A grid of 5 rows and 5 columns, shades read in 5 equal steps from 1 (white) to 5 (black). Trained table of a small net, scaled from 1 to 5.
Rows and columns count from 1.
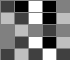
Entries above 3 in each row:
3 2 1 2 3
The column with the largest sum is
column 4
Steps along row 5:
down up down up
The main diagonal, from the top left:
4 4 3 5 4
